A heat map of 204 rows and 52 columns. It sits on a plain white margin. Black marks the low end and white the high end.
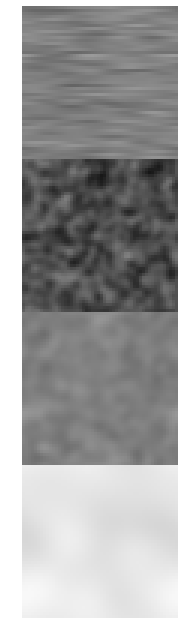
The table splits into 4 rows of 1 panel. Panel 1,1: middling, streaked across, faint in contrast. Panel 2,1: low, blotchy. Panel 3,1: middling, blotchy, faint in contrast. Panel 4,1: very high, smooth, faint in contrast.
